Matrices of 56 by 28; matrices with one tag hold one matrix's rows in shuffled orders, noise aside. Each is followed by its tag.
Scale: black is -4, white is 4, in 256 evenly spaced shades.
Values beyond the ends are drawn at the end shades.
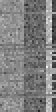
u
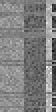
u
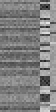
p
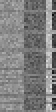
u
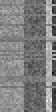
u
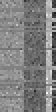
u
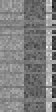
u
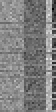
u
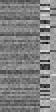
p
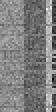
u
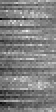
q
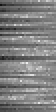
q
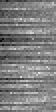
q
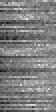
q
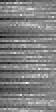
q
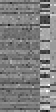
p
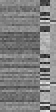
p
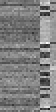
p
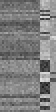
p
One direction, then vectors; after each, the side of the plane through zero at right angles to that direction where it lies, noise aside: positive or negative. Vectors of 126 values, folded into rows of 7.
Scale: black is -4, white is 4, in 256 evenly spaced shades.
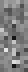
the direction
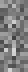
positive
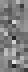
positive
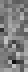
negative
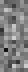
negative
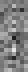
positive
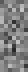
negative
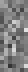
positive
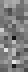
positive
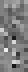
positive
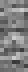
negative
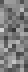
positive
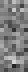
positive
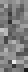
positive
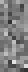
positive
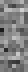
negative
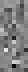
positive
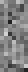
positive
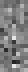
negative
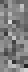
negative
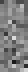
negative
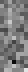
negative
